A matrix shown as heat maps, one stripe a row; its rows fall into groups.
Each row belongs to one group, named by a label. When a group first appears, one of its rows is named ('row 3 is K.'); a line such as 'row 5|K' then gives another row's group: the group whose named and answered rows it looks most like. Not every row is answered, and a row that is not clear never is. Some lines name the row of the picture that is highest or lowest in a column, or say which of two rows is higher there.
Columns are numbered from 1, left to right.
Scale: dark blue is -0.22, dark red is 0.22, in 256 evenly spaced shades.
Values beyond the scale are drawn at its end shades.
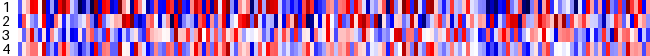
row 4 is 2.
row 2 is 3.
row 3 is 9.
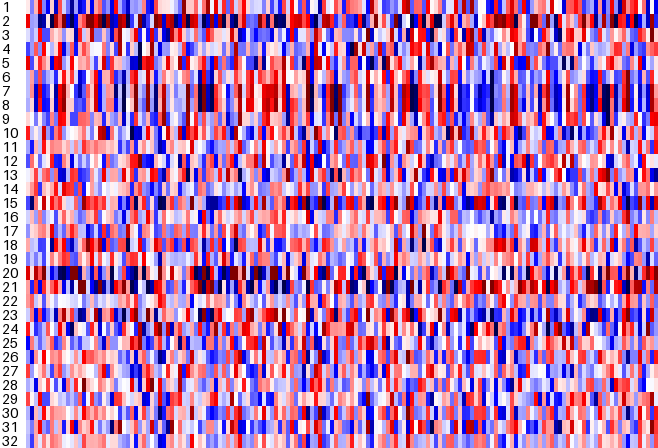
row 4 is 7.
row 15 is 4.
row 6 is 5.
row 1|9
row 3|7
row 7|5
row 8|5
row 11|4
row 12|3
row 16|5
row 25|3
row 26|4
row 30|4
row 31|7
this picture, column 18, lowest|21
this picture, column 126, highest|5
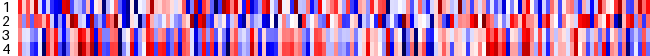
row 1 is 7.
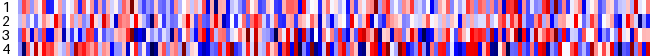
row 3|3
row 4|4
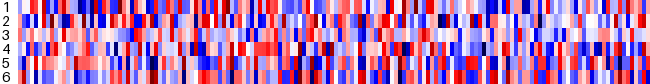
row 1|2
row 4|5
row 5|4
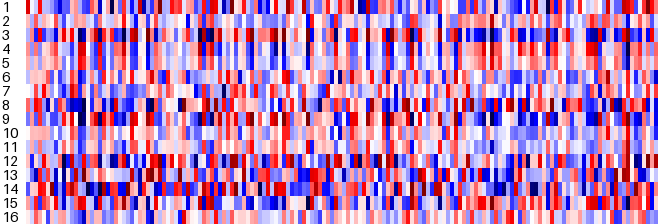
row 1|7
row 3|5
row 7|7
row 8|9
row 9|5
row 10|5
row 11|5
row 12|7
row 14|2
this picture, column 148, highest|13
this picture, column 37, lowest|14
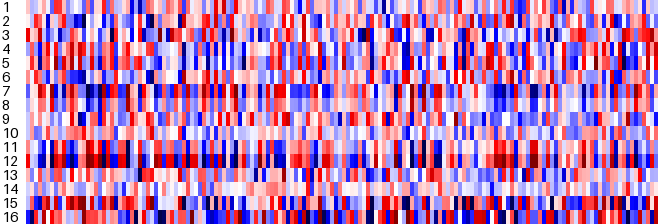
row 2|9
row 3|7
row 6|9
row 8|2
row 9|5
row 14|5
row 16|4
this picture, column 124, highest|15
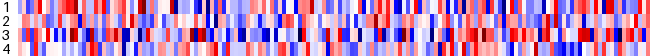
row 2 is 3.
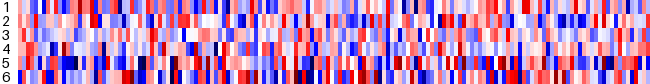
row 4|7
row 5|9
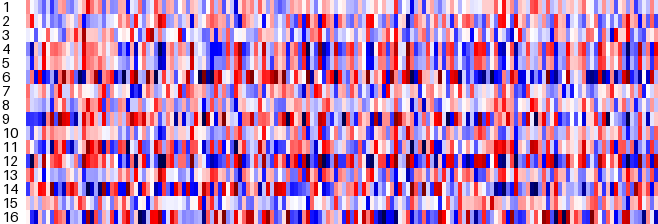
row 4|4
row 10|4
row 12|4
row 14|2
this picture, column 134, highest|16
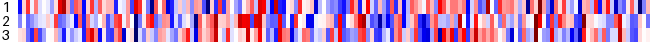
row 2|3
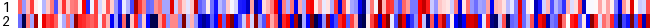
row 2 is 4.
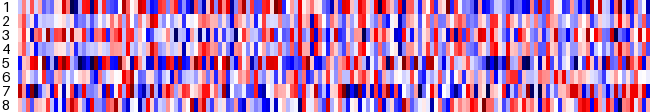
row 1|5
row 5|2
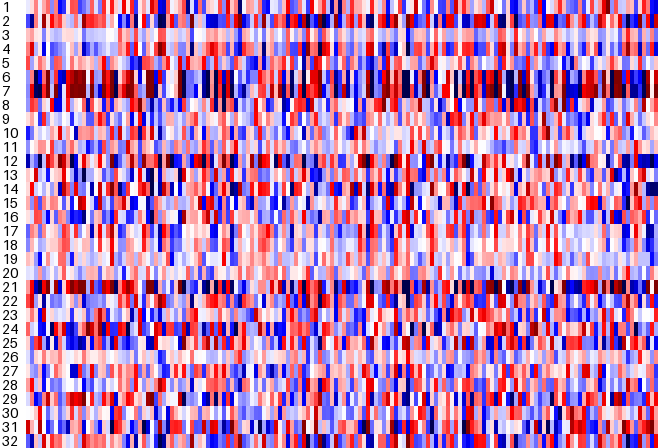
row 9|3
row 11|2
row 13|9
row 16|9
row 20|5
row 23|3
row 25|9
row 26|4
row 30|7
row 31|7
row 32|4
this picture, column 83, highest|10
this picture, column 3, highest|13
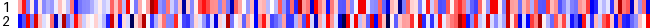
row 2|7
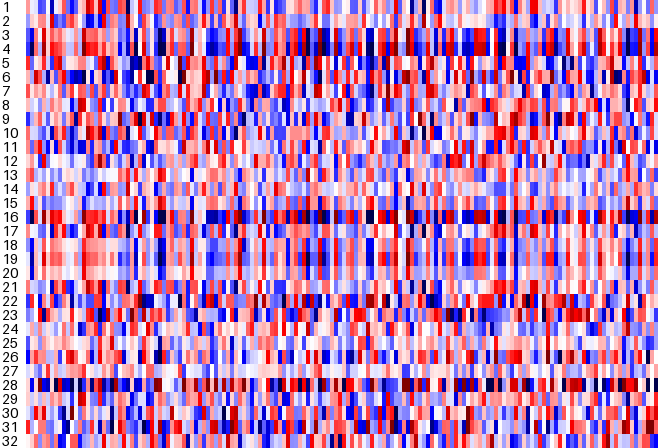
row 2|2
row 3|4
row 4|4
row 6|9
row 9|7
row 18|4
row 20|4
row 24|5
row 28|9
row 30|7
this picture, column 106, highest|23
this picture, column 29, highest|22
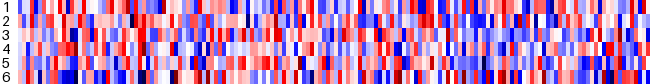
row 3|5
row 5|5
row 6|9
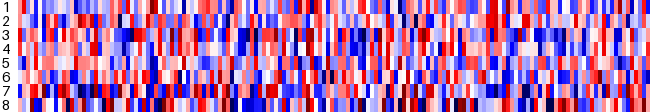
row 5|4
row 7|2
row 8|7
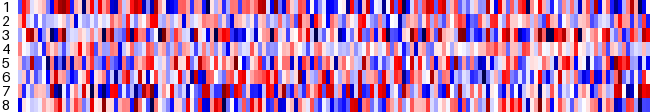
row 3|7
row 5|9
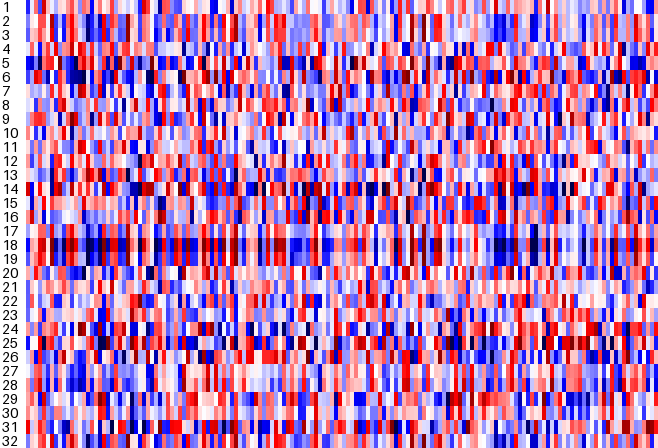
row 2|2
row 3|2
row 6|9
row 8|5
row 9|7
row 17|2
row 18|2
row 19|2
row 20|9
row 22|3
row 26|5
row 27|9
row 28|9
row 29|3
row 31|7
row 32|2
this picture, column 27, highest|25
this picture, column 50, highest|18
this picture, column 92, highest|31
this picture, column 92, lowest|24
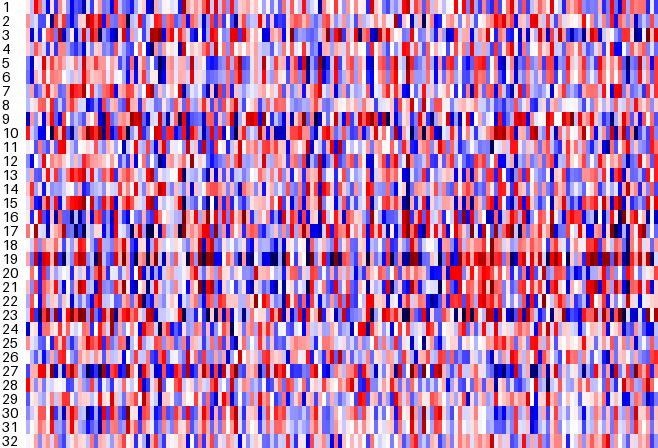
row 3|7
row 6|4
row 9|3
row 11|5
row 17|9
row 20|3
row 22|3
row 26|5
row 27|2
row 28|7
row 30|2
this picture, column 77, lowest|19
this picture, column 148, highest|19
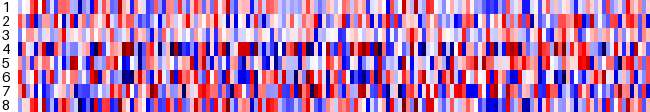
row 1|2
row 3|7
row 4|3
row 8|2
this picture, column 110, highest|7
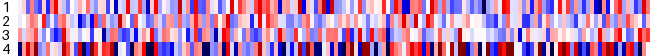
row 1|5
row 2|2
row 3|7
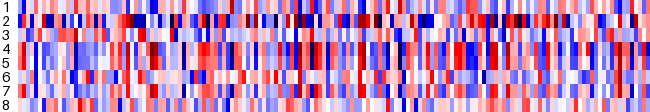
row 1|4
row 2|3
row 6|5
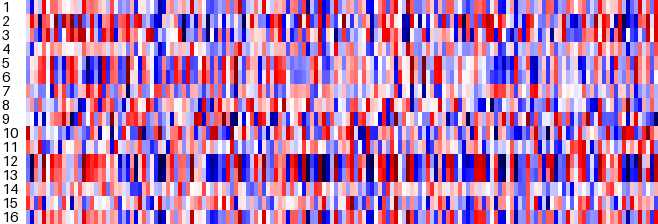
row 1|4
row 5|2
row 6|2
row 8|5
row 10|7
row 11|7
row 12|4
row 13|4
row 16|4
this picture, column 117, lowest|8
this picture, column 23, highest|11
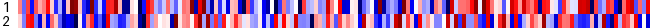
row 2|9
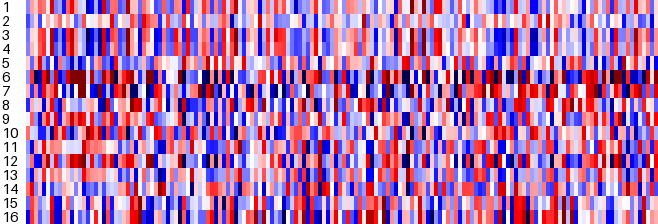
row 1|2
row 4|2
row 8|3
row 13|4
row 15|3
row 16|3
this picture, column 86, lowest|7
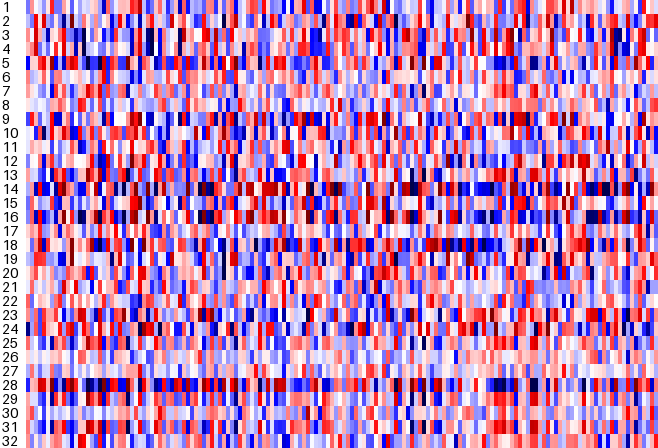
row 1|3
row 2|7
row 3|9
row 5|2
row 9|3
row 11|5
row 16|5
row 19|7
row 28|2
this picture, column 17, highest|18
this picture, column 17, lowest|28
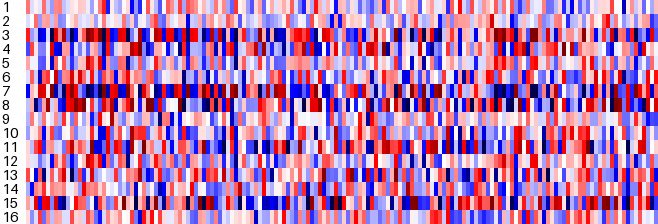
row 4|3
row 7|2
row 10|3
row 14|4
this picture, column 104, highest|7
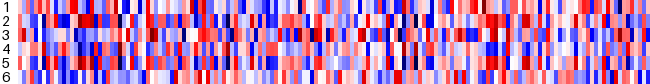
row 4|2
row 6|9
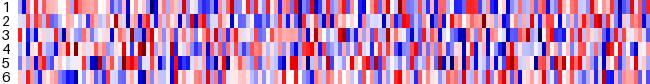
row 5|3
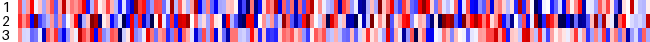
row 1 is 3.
